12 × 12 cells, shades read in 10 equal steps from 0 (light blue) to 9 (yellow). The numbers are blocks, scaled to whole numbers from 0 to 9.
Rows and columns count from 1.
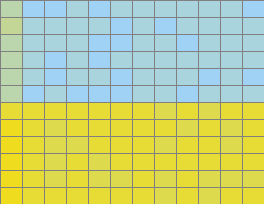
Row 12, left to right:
9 8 8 8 8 8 8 7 8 7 8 8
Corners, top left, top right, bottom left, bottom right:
3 0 9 8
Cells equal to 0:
20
